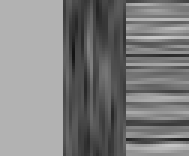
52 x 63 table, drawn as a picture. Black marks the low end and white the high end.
It is made of 1 by 3 panels. Panel 1,1: high, flat. Panel 1,2: low, streaked downward. Panel 1,3: middling, streaked across, strong in contrast.
